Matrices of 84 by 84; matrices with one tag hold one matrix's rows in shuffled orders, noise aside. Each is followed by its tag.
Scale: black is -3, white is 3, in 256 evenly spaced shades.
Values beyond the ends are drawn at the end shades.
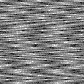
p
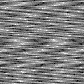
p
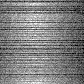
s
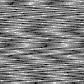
p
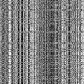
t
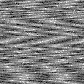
p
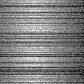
s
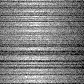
s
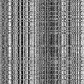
t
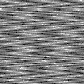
p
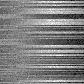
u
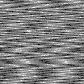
p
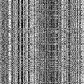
t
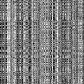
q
